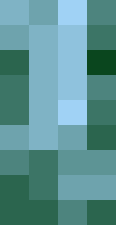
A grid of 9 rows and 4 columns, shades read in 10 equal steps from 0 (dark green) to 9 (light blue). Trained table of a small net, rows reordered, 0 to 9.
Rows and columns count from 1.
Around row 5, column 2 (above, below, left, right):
7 7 3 9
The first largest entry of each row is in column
3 3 3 3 3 2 3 3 3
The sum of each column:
35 49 63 29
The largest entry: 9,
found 2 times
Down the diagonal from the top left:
7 7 8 4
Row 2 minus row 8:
4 4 2 -3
